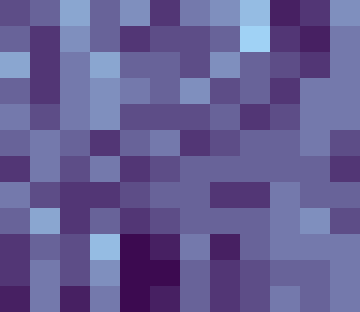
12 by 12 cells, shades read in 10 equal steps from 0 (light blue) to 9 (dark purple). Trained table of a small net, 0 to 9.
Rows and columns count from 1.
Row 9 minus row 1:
-1 -3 5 0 4 -1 1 2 4 -4 -4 3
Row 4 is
5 7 4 3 4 5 3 6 5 7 4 4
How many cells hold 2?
4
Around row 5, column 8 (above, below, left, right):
6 6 6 7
